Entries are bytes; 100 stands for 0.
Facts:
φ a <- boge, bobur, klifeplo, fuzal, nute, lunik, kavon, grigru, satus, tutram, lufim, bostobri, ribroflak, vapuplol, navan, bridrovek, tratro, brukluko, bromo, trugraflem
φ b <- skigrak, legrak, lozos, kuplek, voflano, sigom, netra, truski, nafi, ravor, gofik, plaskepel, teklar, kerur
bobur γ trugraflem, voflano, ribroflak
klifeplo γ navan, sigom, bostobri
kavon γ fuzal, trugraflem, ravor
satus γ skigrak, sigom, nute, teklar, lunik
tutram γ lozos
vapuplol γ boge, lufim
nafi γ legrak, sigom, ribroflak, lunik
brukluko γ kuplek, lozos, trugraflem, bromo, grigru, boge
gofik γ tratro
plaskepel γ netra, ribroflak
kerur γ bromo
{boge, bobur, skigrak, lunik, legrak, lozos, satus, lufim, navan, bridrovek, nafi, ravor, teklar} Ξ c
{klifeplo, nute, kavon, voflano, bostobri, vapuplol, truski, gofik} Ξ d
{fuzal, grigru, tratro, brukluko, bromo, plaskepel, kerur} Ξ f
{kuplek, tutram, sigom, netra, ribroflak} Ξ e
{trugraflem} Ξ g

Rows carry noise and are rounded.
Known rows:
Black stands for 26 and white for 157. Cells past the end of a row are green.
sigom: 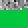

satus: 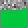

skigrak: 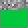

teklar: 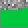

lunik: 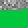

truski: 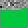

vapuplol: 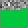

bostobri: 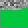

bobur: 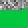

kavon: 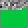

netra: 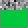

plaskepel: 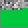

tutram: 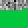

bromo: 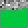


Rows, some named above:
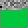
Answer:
nute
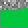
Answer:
legrak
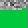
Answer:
klifeplo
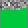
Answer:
vapuplol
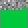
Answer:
ravor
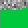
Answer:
satus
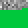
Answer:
navan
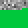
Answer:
satus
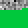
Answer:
ribroflak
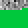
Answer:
sigom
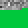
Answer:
voflano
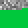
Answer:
nafi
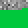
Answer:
bridrovek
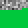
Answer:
brukluko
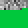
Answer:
trugraflem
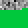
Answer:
netra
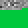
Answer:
truski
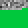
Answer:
gofik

